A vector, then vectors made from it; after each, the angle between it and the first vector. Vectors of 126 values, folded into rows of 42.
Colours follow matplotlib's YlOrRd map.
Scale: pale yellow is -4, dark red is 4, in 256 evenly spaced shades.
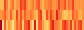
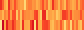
nearly opposite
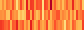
orthogonal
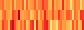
partly opposed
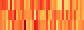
orthogonal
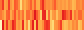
nearly opposite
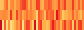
nearly parallel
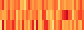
nearly opposite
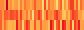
partly aligned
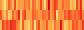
partly opposed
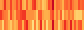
partly aligned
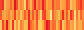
partly opposed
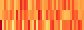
nearly parallel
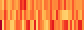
nearly parallel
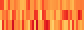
nearly opposite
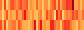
partly aligned
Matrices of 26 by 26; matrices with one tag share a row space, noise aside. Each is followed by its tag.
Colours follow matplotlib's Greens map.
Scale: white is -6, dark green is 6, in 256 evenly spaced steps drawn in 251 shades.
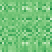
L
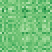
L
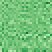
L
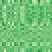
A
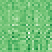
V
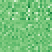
V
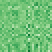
V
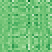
V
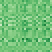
L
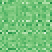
L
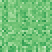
L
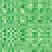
A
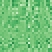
V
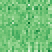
V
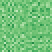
A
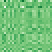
A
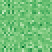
A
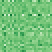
A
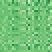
V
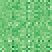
V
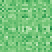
L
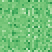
V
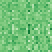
V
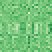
V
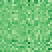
V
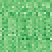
L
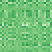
L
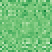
L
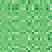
V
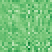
V
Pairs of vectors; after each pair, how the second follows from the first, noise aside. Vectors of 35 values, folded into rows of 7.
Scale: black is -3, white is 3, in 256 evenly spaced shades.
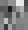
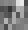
copied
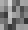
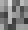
copied
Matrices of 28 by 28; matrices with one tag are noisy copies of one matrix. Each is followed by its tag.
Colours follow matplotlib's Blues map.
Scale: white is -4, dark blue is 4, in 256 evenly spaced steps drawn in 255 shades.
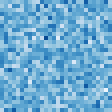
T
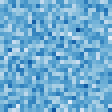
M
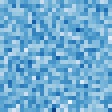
M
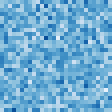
T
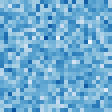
T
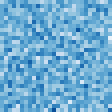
M
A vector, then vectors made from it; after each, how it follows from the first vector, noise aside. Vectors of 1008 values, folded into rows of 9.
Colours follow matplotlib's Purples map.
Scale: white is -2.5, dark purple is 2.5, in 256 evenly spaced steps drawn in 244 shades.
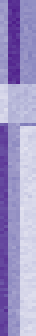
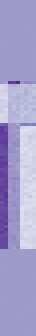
partly zeroed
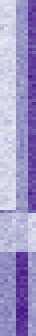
reversed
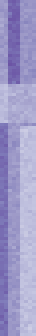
shrunk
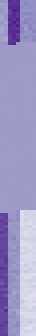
partly zeroed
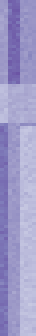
shrunk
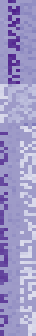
partly zeroed
